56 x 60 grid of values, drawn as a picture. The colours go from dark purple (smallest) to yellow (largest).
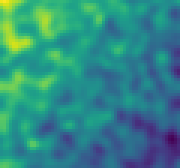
Mirror symmetry: none. Stripes: none. Grain: blotchy. Ninth with the highest average: top left. Slope: up to the top left.
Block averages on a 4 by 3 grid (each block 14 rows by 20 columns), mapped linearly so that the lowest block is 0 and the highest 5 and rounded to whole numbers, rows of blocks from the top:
5 3 2 | 4 3 2 | 4 2 1 | 3 1 0
